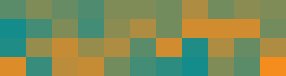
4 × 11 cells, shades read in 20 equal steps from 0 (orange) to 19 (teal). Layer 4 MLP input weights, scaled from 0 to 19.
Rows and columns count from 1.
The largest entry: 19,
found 2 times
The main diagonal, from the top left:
13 15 4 4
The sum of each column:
52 49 31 41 36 44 42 46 30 37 27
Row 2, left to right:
19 15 10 15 9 6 11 3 3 3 11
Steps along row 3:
down down up down up down up down up down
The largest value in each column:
19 16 12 15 11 15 17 19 11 13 11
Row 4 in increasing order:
0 2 4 5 10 11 13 15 16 17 19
